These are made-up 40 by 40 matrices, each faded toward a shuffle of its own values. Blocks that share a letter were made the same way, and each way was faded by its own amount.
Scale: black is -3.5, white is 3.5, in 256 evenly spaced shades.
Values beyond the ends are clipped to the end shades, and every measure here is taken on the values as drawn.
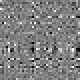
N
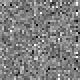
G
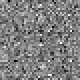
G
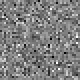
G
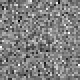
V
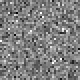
V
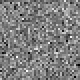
V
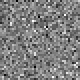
V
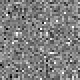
G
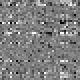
N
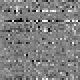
N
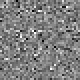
G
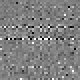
N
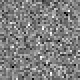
V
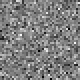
V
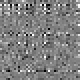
N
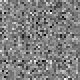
G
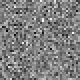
G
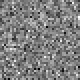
V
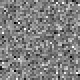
V
